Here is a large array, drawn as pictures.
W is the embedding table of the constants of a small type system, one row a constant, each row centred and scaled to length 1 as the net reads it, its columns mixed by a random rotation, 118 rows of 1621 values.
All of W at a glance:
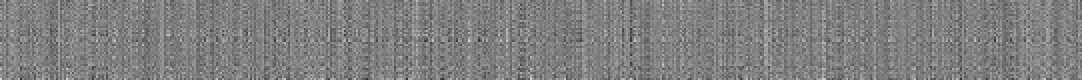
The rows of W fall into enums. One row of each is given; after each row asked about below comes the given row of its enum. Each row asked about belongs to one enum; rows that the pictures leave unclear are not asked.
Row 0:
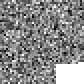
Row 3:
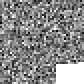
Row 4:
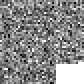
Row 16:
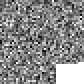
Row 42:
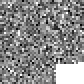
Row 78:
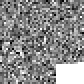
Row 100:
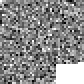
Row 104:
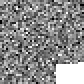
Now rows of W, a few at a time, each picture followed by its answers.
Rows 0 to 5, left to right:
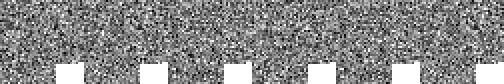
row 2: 4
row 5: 42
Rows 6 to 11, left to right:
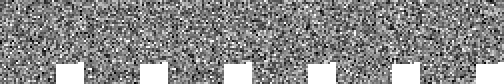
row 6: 16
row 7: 4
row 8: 4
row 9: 0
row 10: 42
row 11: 100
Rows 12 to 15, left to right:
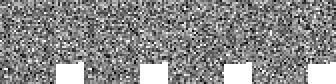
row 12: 4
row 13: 4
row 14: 104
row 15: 42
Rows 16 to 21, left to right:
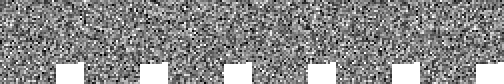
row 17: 100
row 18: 104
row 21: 3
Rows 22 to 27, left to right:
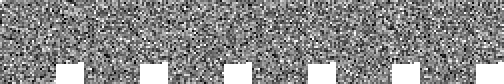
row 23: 4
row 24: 104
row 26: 42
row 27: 4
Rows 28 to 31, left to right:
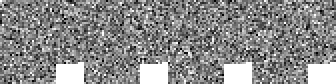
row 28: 100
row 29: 42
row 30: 78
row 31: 0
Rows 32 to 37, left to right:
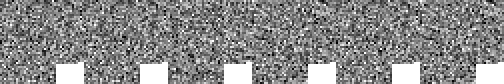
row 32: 16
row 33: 16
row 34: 4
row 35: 100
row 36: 16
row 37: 100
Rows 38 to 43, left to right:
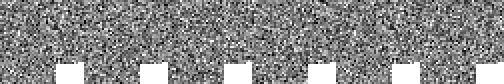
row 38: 42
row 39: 104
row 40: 4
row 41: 100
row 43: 16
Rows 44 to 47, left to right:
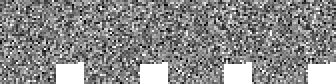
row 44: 16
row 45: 104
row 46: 42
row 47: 42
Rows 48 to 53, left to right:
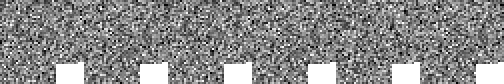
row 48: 16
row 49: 104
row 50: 16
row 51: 104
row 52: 0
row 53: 104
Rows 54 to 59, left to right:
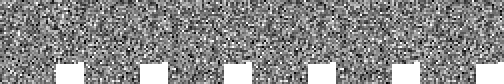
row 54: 42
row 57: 16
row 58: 4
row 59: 16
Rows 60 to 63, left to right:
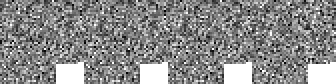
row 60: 16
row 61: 16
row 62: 16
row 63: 42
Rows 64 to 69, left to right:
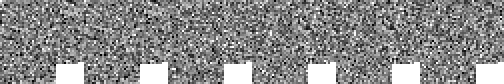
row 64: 100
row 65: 100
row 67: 42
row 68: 42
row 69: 16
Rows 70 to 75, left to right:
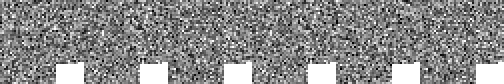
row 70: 3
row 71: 42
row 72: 4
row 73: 42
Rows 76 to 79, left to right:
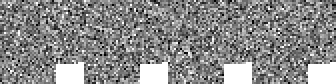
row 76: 42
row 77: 100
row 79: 104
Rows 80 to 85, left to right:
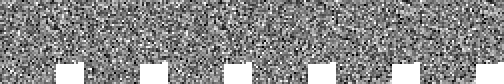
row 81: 4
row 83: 16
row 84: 100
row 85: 100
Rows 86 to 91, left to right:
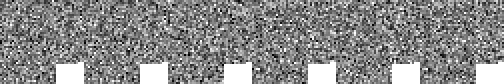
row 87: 16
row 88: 100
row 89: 4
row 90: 42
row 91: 4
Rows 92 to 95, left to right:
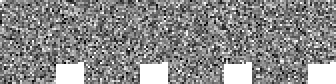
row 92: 100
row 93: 16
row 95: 4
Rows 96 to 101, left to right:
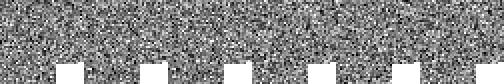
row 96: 16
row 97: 4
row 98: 4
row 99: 0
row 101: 0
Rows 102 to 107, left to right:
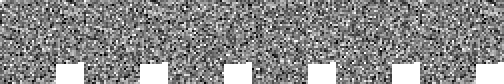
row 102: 100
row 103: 100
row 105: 4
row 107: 100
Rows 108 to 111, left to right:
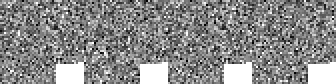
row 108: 42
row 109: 78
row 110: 42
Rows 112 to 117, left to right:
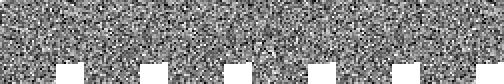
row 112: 100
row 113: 104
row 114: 104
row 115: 78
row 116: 104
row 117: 100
